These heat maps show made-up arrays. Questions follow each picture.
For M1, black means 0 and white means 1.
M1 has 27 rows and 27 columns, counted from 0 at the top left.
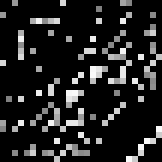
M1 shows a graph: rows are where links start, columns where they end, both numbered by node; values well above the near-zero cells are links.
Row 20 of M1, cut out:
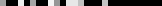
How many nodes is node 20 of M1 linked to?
9
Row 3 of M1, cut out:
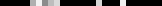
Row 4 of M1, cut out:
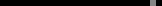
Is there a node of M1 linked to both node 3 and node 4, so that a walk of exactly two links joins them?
no
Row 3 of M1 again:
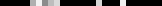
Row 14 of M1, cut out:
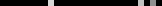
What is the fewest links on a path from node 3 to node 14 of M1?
2
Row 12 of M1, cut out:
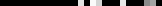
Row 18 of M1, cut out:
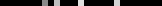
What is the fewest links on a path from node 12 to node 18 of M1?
2
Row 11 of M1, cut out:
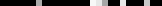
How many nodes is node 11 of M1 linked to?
6
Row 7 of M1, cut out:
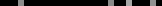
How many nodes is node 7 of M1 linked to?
4
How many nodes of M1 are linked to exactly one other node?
2
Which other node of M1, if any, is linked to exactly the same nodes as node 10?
node 2
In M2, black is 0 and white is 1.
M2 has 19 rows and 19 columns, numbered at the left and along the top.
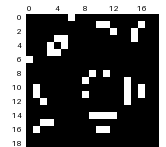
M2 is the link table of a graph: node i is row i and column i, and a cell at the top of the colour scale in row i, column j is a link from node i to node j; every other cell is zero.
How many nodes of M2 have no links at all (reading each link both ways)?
4
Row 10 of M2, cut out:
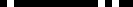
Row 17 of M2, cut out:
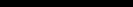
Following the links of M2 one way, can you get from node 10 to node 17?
no
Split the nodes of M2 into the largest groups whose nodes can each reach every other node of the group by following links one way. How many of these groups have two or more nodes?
2
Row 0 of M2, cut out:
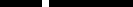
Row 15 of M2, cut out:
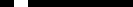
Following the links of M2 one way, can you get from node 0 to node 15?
no
